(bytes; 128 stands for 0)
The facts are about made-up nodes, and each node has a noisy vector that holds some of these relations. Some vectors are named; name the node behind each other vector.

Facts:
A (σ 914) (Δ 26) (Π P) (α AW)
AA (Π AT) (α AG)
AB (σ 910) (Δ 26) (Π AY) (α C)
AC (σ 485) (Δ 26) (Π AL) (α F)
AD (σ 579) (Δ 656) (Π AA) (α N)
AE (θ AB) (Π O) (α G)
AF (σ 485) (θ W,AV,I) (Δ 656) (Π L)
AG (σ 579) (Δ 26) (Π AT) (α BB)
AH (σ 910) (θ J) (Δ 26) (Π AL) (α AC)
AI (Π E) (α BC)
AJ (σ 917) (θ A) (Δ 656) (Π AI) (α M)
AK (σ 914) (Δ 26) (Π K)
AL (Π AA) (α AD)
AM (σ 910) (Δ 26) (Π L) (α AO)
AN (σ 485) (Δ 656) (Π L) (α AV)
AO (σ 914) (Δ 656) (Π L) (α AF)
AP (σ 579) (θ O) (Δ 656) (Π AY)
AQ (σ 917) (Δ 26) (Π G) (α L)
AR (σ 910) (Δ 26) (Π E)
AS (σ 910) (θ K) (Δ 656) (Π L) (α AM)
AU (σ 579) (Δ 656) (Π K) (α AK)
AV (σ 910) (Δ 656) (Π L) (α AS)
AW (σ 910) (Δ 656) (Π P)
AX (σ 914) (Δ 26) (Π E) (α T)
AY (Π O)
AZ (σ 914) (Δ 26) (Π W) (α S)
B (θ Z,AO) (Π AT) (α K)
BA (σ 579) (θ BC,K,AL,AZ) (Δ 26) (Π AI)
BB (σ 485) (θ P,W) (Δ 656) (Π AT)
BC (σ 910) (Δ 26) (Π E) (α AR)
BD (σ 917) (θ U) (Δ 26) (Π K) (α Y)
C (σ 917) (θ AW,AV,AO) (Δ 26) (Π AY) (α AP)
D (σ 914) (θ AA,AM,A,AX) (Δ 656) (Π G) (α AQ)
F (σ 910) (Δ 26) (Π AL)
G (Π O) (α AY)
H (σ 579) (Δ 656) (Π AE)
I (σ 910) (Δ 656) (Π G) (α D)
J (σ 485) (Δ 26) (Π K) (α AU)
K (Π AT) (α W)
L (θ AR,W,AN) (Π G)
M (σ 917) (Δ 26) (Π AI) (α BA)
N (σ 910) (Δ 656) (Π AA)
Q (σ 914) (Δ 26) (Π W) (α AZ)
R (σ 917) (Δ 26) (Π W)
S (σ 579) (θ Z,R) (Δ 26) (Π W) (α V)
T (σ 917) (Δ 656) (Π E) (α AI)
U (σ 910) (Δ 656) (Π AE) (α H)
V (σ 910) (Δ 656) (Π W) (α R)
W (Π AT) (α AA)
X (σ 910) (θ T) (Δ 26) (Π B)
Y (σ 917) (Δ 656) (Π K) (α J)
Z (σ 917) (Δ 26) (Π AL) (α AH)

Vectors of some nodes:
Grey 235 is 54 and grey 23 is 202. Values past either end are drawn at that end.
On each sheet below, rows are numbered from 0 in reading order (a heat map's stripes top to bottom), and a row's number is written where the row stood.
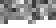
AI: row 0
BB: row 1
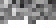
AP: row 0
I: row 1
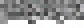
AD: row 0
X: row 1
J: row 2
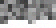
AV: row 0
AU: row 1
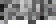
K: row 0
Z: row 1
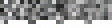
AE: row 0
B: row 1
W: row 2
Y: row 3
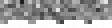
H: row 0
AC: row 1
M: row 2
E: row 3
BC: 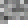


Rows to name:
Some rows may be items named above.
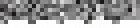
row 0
AL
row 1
B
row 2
U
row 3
AF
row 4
BA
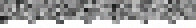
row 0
AS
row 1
V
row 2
T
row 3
AY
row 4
K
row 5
P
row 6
G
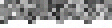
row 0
R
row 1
C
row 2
K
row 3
L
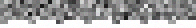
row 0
H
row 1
BD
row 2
S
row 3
AP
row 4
AH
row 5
A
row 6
J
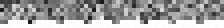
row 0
L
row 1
AO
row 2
AW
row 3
AF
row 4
AP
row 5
AJ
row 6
O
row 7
D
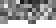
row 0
AB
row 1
L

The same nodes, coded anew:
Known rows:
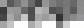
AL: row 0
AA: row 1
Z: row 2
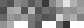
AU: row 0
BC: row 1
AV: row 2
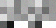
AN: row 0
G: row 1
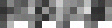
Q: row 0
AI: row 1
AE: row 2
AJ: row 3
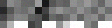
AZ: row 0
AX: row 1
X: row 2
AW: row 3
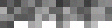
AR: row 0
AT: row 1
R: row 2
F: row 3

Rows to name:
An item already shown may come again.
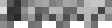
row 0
AJ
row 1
C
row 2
C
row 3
AS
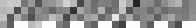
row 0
AS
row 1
K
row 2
D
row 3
P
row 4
AO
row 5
AW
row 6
H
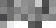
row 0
AH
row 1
AB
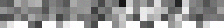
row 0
S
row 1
U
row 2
AH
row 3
T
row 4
BB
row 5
AF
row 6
W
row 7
BD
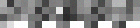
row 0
B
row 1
T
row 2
BA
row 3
T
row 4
U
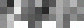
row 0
W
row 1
A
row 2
AP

